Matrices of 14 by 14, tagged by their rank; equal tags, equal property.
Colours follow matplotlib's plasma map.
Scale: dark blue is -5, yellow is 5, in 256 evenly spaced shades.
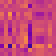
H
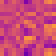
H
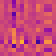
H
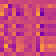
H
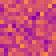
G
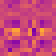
H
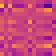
H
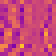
H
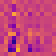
H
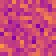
G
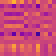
H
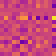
H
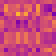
H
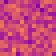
G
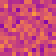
G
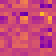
H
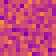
G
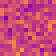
G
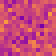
G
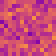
G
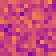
G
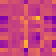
H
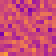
G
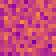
G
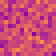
G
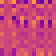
H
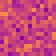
G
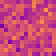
G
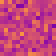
G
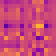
H
